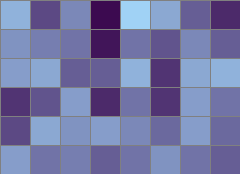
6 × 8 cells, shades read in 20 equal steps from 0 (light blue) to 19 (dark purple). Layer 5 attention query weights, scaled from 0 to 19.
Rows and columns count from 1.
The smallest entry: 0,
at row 1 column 5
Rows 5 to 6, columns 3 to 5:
6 5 7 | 8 11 9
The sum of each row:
73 80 56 86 60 68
